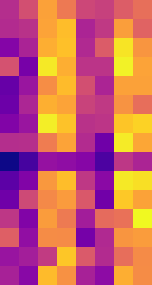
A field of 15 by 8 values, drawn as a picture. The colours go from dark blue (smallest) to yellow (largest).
The middle left is the ninth with the lowest average. Row 9 differs from the rows beside it. Stripes running up and down repeat 2 times from left to right.
